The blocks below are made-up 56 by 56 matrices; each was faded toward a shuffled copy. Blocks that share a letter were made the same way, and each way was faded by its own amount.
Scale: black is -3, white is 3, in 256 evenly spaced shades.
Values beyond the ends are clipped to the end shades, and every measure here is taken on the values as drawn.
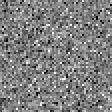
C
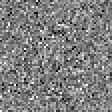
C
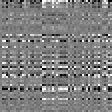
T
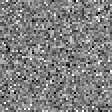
C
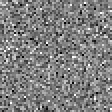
C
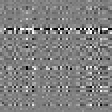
T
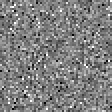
C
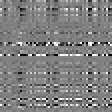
T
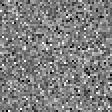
C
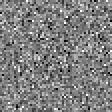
C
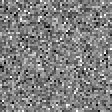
C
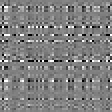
T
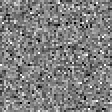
C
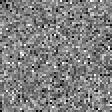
C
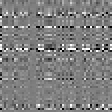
T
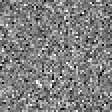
C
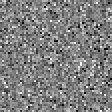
C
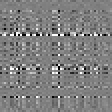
T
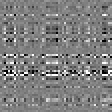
T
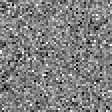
C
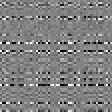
T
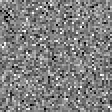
C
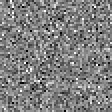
C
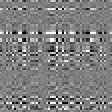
T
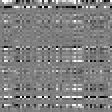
T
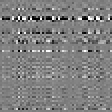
T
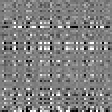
T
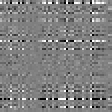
T
